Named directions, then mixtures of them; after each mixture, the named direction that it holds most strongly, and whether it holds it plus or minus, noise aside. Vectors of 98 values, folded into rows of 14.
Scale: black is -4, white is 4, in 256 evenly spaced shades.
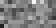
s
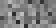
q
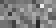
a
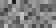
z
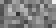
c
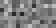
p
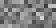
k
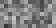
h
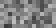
h, plus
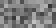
h, minus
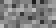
s, minus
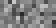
z, minus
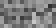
h, minus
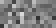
z, plus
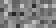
p, plus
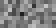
p, plus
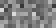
p, minus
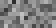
z, plus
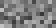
h, minus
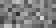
k, plus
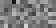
z, plus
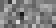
z, minus
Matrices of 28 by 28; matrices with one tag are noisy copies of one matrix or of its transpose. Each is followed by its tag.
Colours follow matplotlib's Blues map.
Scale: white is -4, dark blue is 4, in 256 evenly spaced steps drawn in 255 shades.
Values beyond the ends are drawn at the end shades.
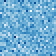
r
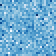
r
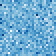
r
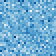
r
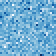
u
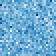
r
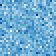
r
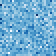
r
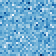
u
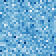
r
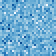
u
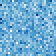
r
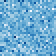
r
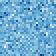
u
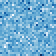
u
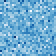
r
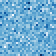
u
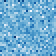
r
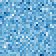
u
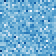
r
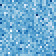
r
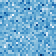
u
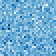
u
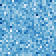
r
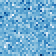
u
